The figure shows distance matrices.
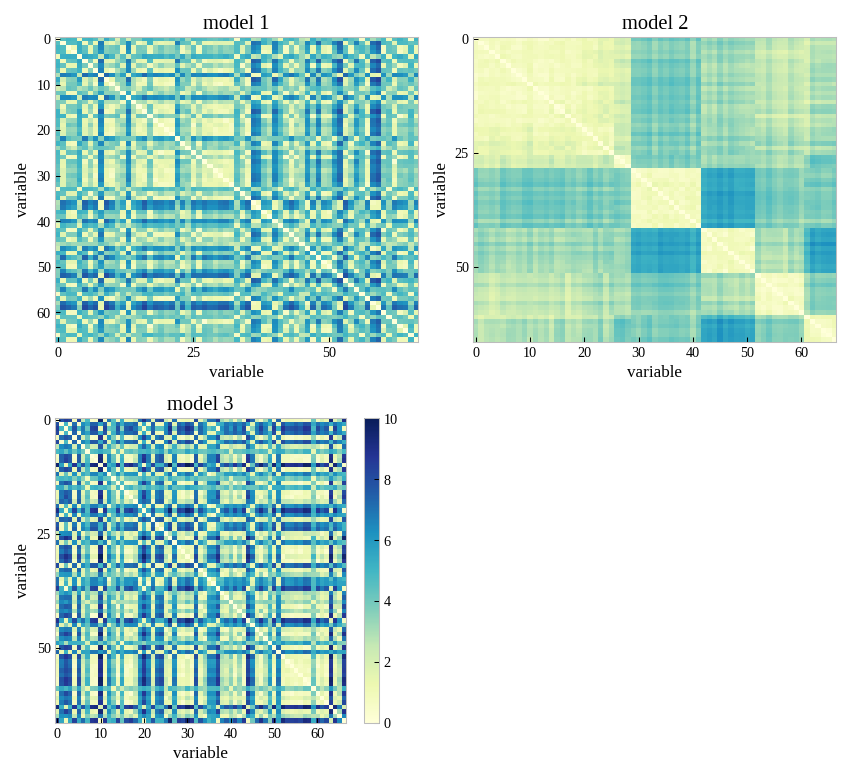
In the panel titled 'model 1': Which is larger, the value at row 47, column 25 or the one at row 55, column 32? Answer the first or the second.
the second
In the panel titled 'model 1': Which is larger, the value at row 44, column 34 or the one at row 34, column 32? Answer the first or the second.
the second
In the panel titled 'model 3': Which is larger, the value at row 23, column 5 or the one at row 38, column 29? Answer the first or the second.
the second
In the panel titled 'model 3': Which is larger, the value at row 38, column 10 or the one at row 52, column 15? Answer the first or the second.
the first
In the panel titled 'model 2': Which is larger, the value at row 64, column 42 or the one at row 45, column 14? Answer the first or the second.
the first
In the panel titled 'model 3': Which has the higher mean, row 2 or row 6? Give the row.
2
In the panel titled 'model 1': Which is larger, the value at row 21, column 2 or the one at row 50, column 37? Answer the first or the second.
the second
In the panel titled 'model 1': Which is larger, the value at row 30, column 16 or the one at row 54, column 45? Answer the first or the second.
the second
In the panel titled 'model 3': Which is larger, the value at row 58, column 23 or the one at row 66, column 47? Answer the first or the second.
the second
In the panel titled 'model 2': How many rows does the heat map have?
67
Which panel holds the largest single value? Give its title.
model 3
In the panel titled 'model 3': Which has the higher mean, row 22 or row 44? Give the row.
44
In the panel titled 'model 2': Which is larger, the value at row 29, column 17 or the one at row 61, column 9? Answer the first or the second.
the first
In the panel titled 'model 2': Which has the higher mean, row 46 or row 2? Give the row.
46
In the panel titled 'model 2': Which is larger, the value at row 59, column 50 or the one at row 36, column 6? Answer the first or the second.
the second
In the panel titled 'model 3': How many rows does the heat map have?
67
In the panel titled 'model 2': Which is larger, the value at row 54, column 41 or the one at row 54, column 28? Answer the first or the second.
the first
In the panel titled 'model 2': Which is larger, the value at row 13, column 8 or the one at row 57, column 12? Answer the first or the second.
the second
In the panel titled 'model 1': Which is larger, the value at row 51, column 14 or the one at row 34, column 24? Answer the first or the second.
the first
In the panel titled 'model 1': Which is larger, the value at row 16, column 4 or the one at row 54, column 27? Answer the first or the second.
the first
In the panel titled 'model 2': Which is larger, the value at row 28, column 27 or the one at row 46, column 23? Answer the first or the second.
the second
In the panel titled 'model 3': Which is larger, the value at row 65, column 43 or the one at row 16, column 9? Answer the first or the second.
the first
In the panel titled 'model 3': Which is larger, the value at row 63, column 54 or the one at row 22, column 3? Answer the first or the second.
the first
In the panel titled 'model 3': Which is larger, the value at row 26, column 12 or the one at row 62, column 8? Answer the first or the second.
the first
